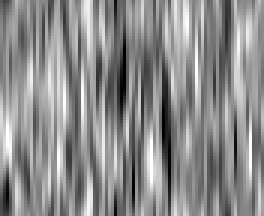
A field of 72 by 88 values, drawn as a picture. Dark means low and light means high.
The halves do not mirror each other. The middle left is the ninth with the highest average. There is no overall slope. The centre is the ninth with the lowest average. The grain runs up and down.
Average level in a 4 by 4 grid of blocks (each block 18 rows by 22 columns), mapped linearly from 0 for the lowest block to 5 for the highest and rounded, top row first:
2 3 4 3 | 5 0 1 3 | 5 2 1 2 | 2 2 2 1
